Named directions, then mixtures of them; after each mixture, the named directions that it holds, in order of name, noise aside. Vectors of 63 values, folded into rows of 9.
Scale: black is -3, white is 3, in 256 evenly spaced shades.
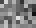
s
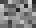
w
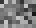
s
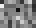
s, w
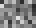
s, w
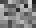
w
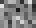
s, w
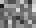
s, w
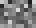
w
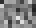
s, w
